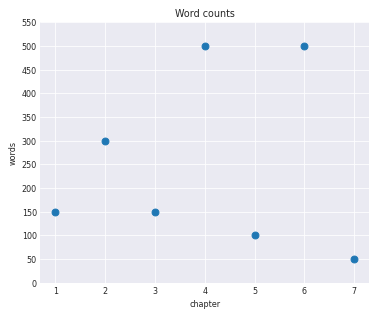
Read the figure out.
Title: Word counts
x-axis: chapter, ticks 1 2 3 4 5 6 7
y-axis: words, ticks 0 50 100 150 200 250 300 350 400 450 500 550
Values:
150 300 150 500 100 500 50
